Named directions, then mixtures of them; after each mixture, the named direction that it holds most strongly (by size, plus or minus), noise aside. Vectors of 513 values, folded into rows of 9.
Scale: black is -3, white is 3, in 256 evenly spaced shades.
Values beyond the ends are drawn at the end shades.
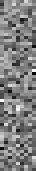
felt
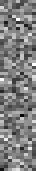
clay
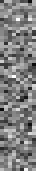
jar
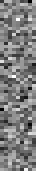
jar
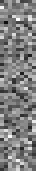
clay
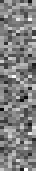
jar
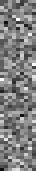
clay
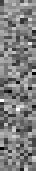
felt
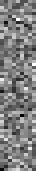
clay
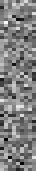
clay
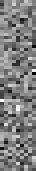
felt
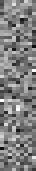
felt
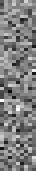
felt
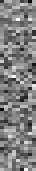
jar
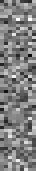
jar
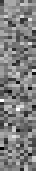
felt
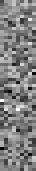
felt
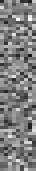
jar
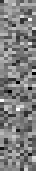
felt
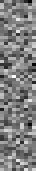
jar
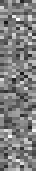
clay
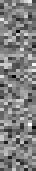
jar
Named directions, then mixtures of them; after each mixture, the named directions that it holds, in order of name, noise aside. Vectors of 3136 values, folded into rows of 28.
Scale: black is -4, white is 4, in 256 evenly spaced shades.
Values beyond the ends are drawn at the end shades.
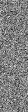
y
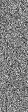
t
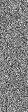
t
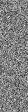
t, y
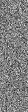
t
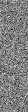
y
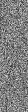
t, y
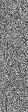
t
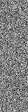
t, y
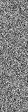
t, y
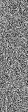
t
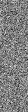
y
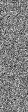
y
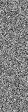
t, y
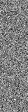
t, y
